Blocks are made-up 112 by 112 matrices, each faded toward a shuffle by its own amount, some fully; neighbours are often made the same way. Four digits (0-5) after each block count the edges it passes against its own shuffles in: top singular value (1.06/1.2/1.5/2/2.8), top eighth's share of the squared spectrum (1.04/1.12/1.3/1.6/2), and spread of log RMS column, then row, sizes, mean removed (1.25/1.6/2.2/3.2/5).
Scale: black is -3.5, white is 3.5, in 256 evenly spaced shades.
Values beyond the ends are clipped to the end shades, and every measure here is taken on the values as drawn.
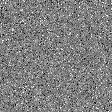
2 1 0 0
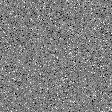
1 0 0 0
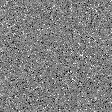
2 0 0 0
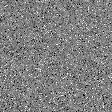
0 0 0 0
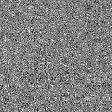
4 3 1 1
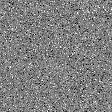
1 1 0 0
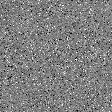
2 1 0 0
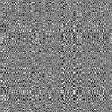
5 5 4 4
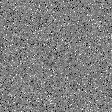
2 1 0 0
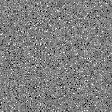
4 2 1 1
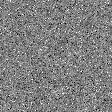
0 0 0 0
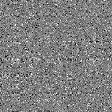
4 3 1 2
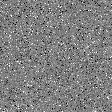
0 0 0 0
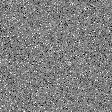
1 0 0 0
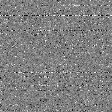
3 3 1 3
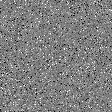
0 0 0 0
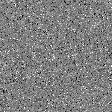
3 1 0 0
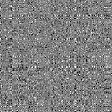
5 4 3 3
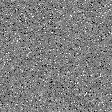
2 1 0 0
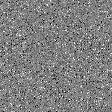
3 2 0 0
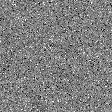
0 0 0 0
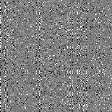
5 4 3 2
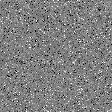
3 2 1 0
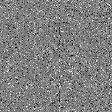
3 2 2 0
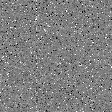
2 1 0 0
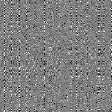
5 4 4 2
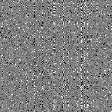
4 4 3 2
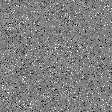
2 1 0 0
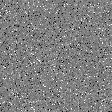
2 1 0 0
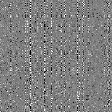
5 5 4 2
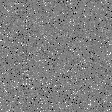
2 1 0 0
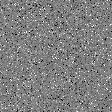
2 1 0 0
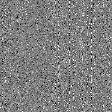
2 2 3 0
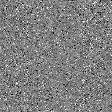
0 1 2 0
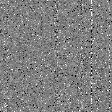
2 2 2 0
